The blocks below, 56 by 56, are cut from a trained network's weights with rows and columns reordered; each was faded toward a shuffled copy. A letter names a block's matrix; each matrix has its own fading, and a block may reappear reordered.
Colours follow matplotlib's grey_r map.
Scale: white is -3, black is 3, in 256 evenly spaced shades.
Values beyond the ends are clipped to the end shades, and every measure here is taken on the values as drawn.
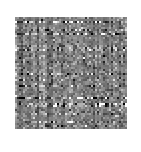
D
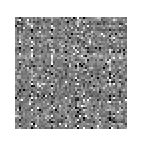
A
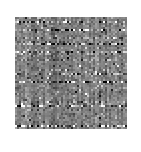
D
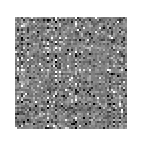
A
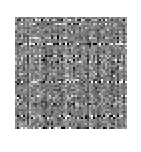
D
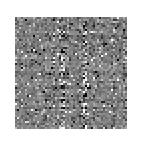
A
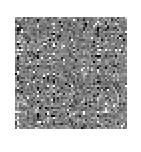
A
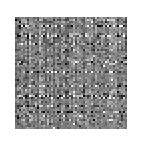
D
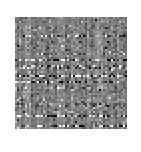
D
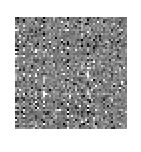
A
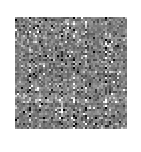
A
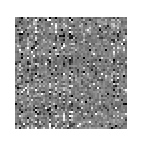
A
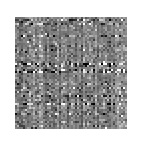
D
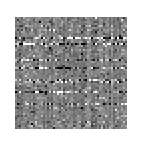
D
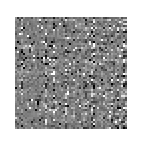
A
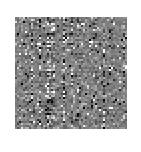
A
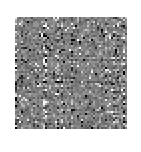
A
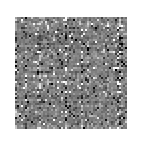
A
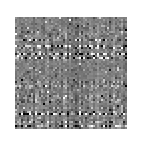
D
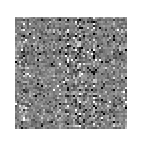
A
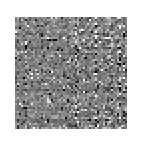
A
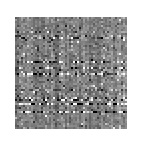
D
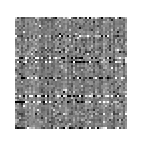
D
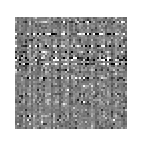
D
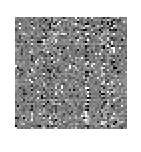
A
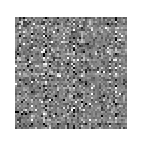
A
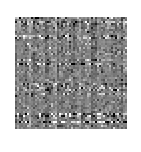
D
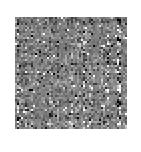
A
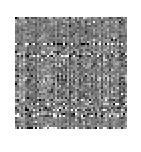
D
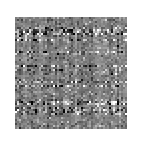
D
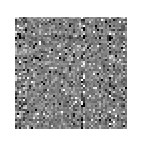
A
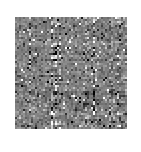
A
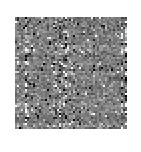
A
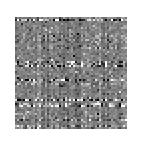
D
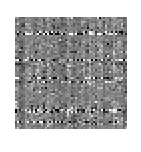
D
